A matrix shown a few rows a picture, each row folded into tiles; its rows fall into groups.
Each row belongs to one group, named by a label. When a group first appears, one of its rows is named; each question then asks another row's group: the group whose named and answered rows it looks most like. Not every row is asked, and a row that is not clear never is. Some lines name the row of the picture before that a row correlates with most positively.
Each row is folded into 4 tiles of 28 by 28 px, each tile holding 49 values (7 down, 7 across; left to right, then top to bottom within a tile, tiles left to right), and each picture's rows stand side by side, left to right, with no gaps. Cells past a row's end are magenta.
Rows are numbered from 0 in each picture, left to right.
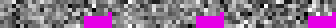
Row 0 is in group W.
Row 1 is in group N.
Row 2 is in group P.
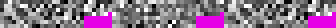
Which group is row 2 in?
P
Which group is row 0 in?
P
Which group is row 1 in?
W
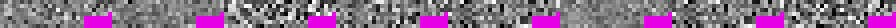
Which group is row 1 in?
W
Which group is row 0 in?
P
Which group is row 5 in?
N
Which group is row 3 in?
W
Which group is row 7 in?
P
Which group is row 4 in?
W
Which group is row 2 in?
P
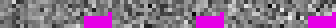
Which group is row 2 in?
P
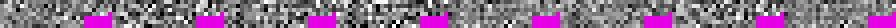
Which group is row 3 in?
W
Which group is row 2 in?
W
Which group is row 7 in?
N
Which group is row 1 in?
P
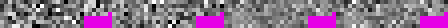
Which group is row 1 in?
W
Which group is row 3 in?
N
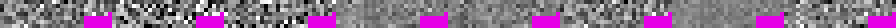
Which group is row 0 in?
P
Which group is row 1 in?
P
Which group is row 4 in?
W
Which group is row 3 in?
N
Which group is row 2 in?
W
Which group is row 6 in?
N
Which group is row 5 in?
P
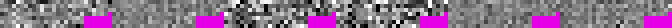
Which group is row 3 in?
W
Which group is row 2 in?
W
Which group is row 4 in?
W
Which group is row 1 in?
N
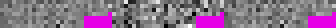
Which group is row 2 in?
N
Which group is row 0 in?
N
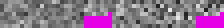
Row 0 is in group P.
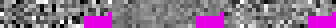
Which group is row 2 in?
N
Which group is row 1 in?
W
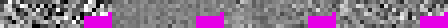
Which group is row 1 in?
N
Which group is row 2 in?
N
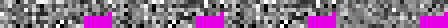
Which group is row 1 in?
W
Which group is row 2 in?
W
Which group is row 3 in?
P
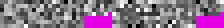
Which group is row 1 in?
W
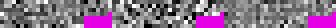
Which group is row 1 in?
P
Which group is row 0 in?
W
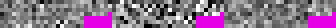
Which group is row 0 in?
N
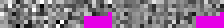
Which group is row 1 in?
W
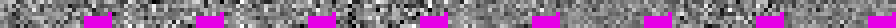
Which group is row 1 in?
N
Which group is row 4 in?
N
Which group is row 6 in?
P
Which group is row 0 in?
W
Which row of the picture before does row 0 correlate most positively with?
0
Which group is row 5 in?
N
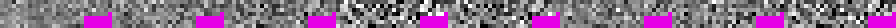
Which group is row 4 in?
P
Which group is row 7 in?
P
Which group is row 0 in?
N
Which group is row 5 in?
P
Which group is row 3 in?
P
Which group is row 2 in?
P
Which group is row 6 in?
W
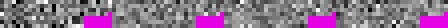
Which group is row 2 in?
N
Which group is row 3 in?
N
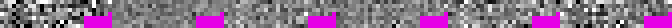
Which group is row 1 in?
P
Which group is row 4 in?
N
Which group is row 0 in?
W
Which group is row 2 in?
N
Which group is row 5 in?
W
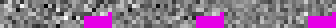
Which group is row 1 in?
P
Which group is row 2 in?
N
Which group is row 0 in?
P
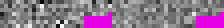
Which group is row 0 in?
N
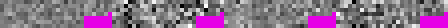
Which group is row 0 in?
P
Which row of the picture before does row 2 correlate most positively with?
1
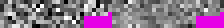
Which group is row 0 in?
P
